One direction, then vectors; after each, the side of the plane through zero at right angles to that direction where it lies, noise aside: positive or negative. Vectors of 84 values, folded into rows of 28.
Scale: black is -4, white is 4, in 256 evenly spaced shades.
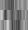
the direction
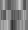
positive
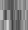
positive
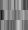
negative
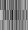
positive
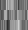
negative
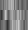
negative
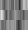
positive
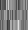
negative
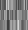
negative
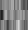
negative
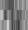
positive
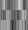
positive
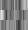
positive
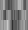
positive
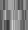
negative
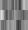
positive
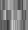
negative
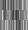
positive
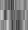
positive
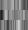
negative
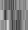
positive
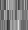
negative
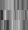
negative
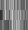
negative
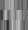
negative
